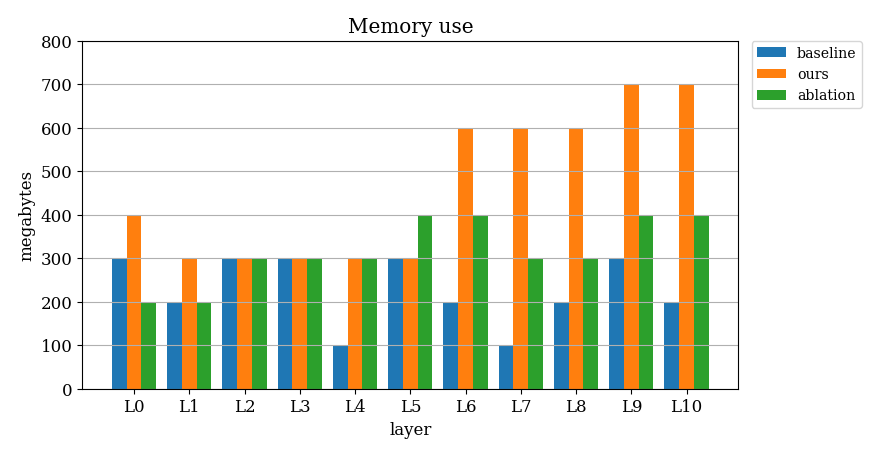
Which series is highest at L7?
ours
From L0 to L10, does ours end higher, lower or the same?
higher
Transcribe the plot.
Title: Memory use
x-axis: layer, ticks L0 L1 L2 L3 L4 L5 L6 L7 L8 L9 L10
y-axis: megabytes, ticks 0 100 200 300 400 500 600 700 800
Legend: baseline, ours, ablation
Values:
baseline: 300 200 300 300 100 300 200 100 200 300 200
ours: 400 300 300 300 300 300 600 600 600 700 700
ablation: 200 200 300 300 300 400 400 300 300 400 400
